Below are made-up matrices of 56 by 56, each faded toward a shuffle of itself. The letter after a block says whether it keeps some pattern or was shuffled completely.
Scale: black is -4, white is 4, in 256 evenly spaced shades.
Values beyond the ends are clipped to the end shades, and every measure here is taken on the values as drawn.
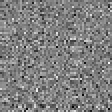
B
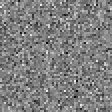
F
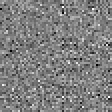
B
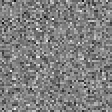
B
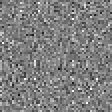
B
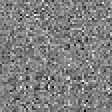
B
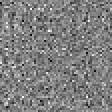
B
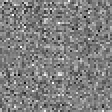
B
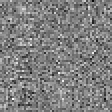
B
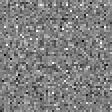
B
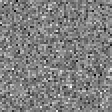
F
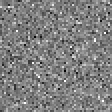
F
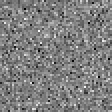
F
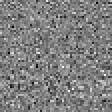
B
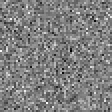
F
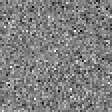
F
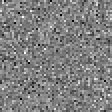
F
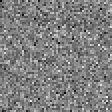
F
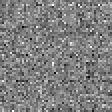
B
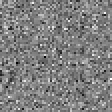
B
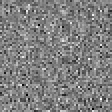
B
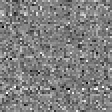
B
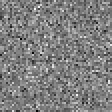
F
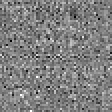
B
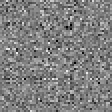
B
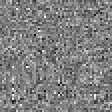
B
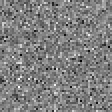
F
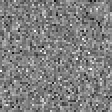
F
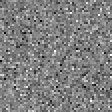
F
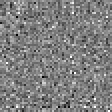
B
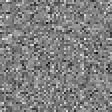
B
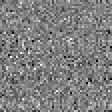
B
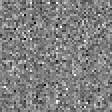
B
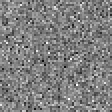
F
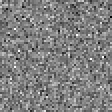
F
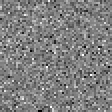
F
